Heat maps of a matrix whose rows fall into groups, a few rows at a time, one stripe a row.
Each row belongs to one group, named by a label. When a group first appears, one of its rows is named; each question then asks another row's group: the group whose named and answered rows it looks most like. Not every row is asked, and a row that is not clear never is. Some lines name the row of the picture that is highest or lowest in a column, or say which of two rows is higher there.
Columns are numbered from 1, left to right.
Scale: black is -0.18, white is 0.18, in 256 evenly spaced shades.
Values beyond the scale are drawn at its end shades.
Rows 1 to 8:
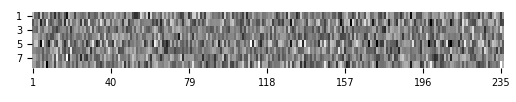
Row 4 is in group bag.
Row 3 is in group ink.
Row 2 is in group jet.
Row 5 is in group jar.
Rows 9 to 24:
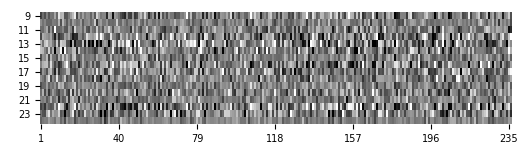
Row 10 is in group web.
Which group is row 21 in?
ink
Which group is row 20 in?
jet
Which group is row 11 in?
jet
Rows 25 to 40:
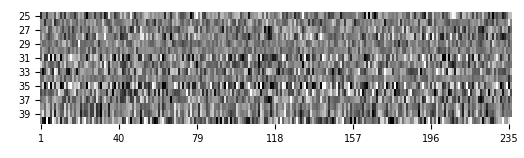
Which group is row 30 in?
jet
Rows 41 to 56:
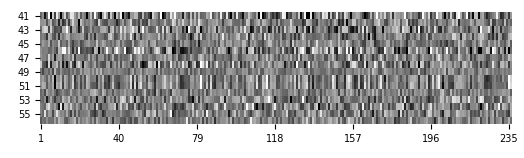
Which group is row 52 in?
jet
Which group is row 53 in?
web
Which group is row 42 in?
ink
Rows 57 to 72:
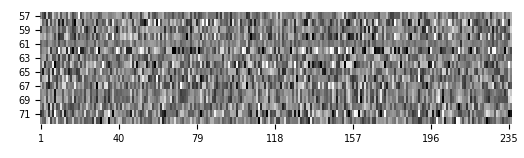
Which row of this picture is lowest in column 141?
64
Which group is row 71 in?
jet
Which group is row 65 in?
jar
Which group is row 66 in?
bag
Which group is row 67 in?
web
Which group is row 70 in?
jar
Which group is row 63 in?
ink
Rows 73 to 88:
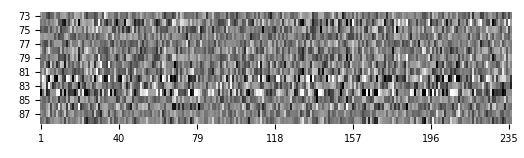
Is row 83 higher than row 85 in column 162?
No
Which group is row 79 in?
ink
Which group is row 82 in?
jar
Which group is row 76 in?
bag
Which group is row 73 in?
web
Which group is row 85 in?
ink
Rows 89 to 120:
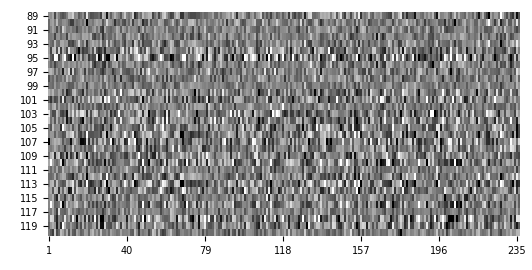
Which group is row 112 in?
ink
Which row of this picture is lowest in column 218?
95
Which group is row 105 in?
jet
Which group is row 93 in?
ink
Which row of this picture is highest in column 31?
101
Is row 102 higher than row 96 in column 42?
Yes
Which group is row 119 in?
jet
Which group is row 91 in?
jet
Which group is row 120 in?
ink
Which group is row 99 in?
ink
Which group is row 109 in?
ink
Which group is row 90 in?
ink
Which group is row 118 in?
jet
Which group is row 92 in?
web
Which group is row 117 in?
jar
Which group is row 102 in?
jar
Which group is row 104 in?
bag
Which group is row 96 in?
web
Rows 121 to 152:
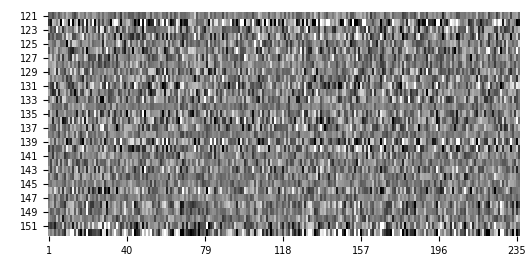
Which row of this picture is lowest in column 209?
151
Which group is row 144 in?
jar
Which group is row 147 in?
ink
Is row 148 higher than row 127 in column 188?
No
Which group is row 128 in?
jar
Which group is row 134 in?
web
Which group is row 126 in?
ink
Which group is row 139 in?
bag
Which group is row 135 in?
jet
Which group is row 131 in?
ink
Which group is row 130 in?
bag
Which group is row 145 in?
web
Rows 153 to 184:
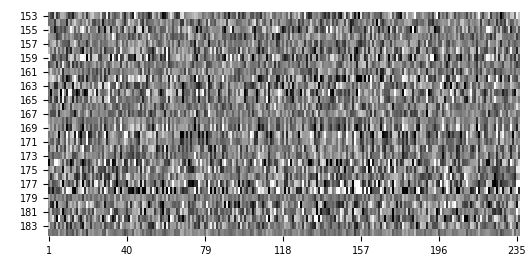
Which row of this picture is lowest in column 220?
174
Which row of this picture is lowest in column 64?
178
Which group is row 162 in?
bag
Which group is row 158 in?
bag
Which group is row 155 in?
web
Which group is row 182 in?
jar
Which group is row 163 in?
jar
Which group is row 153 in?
ink
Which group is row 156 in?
web
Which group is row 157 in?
bag
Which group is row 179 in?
bag
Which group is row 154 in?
web
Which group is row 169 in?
bag
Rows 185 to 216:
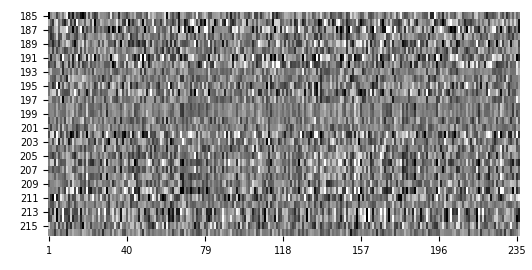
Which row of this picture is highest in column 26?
213
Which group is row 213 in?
jet
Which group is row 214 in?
jet
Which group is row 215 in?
bag
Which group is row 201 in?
jar
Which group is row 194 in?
web
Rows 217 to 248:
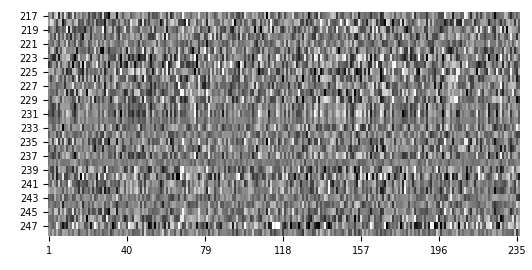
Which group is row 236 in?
web
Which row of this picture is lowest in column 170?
247
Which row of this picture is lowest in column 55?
240
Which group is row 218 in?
jar
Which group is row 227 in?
web
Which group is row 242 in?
jar
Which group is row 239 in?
ink
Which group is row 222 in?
jet
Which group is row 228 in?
ink
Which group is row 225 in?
bag
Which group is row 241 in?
jar
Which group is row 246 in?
ink
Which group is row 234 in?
jet
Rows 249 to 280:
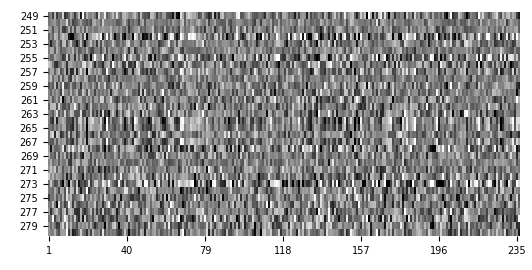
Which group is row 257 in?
ink
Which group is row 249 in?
jet
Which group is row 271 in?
jar
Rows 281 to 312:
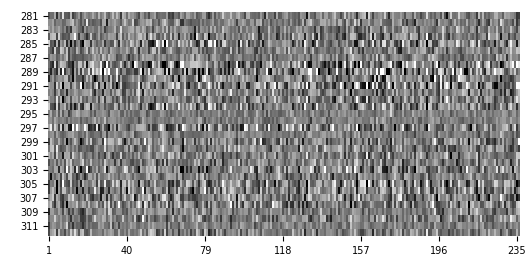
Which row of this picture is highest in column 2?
297
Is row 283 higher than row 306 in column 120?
No
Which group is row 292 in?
web
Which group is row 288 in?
ink
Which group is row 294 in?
bag
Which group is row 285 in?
bag
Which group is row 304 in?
jar
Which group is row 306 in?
jet
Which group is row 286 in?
ink
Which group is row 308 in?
web
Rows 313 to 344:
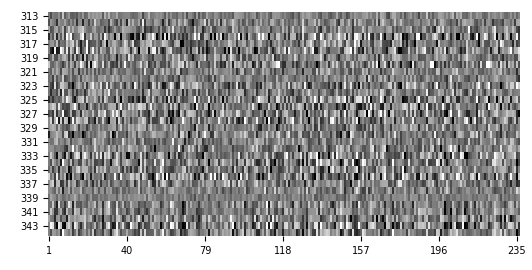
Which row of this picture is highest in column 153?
334
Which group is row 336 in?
bag
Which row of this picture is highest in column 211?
315
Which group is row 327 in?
jet
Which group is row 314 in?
jet
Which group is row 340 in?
jar
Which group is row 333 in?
jar
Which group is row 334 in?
jet
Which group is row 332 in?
web
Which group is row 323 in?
ink
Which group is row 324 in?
jar
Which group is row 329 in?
bag
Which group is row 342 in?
web
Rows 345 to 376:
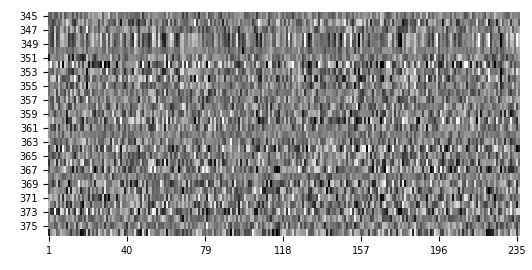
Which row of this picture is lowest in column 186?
360
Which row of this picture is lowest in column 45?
369
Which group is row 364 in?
jet
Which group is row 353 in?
ink
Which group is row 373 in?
ink
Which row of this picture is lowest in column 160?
364
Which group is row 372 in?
bag
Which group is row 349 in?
ink
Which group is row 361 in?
bag
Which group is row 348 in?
ink
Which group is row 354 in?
bag
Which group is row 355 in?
ink
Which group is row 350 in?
ink
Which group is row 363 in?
web
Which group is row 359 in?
web
